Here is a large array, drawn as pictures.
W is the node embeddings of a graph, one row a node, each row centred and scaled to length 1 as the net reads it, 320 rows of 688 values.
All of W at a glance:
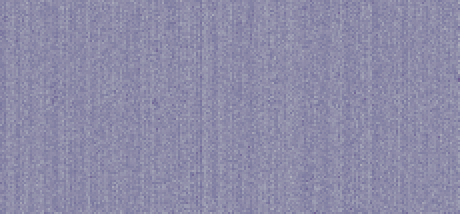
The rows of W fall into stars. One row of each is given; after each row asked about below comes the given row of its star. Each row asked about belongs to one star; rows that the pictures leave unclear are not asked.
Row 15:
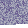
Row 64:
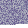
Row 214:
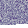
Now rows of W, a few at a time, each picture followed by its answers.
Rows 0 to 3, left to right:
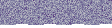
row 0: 64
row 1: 15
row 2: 64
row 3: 214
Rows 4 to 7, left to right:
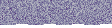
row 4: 15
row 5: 214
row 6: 15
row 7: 64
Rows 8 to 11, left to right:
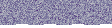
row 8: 214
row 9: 214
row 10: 15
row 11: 214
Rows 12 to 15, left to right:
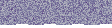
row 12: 214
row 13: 214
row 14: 214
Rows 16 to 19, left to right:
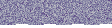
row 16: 214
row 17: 15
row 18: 15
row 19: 214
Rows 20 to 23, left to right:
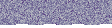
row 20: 214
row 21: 15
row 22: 15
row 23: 15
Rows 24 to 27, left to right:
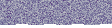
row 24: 214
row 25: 214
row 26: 214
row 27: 64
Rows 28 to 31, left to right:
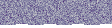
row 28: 15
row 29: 214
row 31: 214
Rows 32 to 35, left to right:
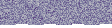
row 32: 64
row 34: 15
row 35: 15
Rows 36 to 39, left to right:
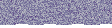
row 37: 214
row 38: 64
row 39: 214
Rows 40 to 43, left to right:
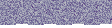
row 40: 15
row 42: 214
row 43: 214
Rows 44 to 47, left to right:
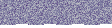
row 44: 64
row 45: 15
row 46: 64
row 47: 15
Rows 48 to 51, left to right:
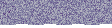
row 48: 64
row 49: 64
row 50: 15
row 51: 214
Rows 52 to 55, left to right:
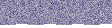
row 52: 15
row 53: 64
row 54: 64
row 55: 214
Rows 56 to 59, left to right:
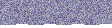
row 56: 214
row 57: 15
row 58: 64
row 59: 214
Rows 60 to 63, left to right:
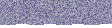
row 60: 214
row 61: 214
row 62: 214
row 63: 64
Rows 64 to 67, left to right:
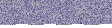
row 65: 214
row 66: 15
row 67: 64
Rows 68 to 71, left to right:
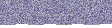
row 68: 64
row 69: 214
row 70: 214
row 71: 64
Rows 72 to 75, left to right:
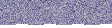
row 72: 64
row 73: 15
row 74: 64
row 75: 64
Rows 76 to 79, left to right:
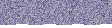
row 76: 15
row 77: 15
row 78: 15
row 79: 15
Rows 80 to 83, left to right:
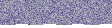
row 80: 214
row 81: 64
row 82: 15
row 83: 64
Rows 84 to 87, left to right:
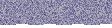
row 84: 214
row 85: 15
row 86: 15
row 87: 214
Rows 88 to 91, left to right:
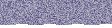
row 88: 15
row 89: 15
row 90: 15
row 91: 214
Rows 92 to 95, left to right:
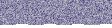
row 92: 64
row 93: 15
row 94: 214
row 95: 64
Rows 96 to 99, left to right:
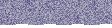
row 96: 64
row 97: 64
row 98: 15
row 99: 15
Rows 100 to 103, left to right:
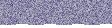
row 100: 64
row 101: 214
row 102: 15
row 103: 214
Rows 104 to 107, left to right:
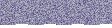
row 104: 214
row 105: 64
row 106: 214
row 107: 15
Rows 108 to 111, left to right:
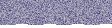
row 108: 214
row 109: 214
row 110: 15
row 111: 15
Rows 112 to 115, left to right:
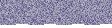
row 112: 214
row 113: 214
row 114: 15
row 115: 214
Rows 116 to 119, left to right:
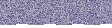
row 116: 214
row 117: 214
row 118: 15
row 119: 214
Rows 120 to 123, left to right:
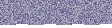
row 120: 15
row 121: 64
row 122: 15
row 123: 64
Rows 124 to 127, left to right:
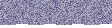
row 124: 214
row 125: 64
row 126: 214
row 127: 15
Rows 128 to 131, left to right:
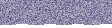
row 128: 64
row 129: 214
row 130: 15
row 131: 15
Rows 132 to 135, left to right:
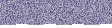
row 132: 214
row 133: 64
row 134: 15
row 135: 64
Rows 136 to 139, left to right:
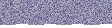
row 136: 64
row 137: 214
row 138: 214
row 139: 64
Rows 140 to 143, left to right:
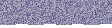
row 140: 64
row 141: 15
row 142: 15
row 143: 64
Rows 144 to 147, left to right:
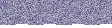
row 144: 64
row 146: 214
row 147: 15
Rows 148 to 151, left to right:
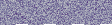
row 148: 15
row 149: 64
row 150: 64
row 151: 64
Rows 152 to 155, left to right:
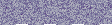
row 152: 64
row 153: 15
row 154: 64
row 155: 64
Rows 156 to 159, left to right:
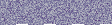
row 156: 15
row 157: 15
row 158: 15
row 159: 214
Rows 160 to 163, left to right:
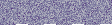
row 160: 15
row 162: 64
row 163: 64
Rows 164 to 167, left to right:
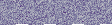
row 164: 15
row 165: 214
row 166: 64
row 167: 15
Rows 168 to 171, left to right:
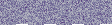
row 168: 64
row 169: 214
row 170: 214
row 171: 15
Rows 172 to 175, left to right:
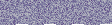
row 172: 214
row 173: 214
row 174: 15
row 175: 214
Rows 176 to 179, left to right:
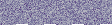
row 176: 64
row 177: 15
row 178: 15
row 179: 15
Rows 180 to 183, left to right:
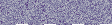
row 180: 64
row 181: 214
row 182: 214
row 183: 64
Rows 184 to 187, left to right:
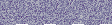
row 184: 15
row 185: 214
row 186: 64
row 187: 214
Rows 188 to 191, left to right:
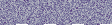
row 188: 214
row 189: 64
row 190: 214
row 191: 15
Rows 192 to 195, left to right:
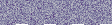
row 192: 214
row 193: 15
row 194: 64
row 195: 214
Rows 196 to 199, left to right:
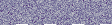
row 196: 64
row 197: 214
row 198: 214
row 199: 214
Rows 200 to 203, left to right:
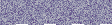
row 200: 64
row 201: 214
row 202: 15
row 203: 214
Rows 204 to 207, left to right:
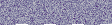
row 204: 214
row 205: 15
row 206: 15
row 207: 64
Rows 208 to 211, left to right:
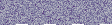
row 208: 214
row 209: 15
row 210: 15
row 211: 15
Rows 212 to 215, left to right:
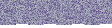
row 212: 214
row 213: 64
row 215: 214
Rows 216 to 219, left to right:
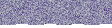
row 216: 64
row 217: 15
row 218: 15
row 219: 214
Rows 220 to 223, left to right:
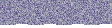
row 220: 15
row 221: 214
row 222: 64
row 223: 15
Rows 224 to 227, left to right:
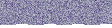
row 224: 64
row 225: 214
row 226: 15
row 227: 214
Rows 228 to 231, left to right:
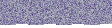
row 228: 214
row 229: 64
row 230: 15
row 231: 64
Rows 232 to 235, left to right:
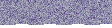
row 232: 15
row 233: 214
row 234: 64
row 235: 15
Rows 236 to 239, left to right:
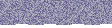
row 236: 214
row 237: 214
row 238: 15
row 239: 214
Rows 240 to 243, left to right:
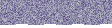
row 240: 64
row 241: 15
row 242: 64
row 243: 64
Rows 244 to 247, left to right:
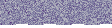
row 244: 64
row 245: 214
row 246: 214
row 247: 15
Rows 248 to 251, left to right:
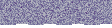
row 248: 214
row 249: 214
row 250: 214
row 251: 15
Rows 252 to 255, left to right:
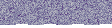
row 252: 15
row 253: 15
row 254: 64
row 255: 214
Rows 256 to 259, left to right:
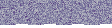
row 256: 15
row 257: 64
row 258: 214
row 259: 214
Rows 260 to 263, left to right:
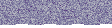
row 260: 64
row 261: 64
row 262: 214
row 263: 214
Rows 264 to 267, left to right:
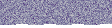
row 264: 214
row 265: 214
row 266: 214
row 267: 64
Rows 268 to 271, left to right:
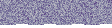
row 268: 214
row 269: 15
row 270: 214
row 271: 64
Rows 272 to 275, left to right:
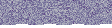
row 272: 64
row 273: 15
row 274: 15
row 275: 64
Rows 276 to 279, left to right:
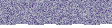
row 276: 64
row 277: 214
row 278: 214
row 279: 214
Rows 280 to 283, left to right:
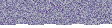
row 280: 214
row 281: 214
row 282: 214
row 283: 15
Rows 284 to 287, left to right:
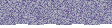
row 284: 214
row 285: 64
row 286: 214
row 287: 64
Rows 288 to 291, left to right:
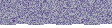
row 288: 214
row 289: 15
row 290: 64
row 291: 15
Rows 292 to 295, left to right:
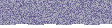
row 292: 15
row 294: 64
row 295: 214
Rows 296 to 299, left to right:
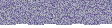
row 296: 214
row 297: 214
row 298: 214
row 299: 64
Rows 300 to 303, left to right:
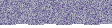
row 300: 64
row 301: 214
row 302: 64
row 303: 64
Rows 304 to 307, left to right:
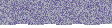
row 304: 64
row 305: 64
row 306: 15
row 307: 214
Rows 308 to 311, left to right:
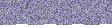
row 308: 64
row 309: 15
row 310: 214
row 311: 214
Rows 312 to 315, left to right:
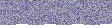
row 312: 64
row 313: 214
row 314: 64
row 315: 214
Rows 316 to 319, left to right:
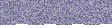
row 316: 15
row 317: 214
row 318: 15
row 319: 15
